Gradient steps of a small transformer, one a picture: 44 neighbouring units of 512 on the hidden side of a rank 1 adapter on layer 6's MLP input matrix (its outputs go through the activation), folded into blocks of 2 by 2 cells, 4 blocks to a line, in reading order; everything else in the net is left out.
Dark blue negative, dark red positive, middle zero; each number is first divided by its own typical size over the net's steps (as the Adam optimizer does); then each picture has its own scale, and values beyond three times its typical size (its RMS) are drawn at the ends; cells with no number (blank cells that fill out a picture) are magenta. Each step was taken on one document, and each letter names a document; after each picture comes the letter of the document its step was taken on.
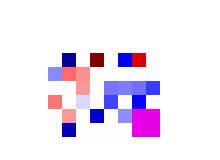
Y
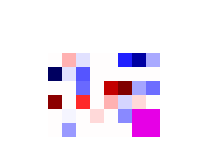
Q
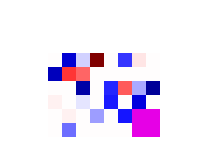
Y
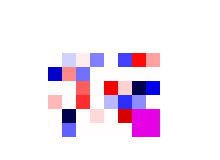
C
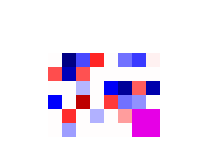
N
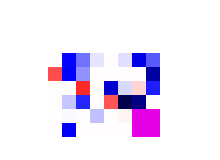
N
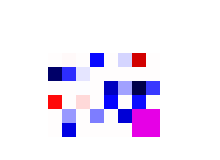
Y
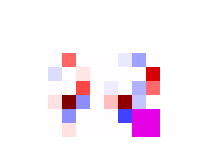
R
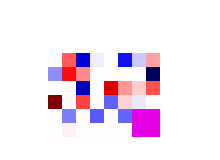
Q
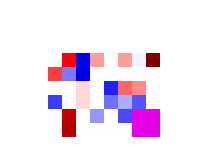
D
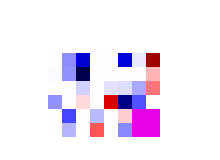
D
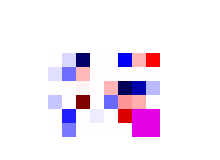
C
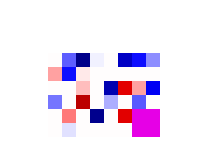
N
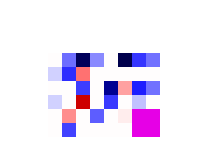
N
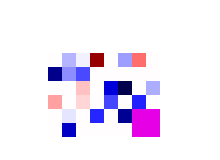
Y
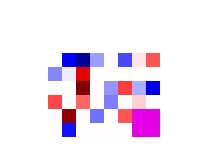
N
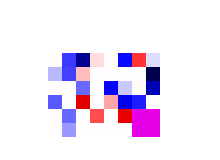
N
